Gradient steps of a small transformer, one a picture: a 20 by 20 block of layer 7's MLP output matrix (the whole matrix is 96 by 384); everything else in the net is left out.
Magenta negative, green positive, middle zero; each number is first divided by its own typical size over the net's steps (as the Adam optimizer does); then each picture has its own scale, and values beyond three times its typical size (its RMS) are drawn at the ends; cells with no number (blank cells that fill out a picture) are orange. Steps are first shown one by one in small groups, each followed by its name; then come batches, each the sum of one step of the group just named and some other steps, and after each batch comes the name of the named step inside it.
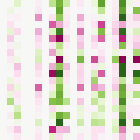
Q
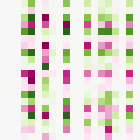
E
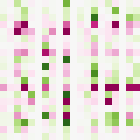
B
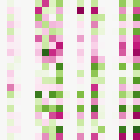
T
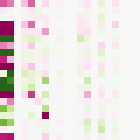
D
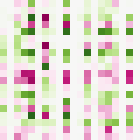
E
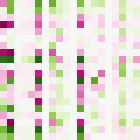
Q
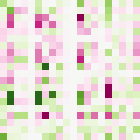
T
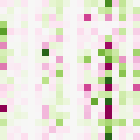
Q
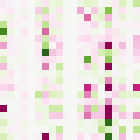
T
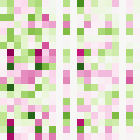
E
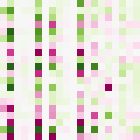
Q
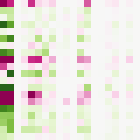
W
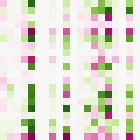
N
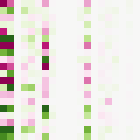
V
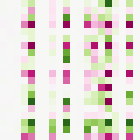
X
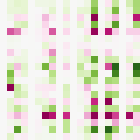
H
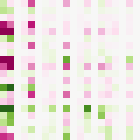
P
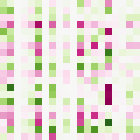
X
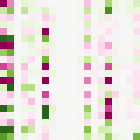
V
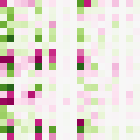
W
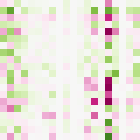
H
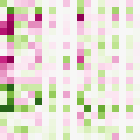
P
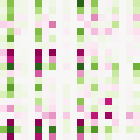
H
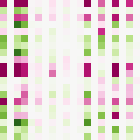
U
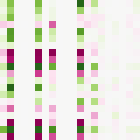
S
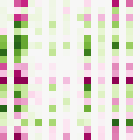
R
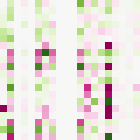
S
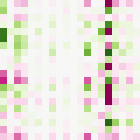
R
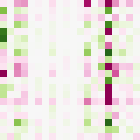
U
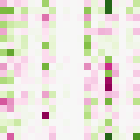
U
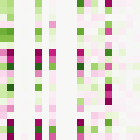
S
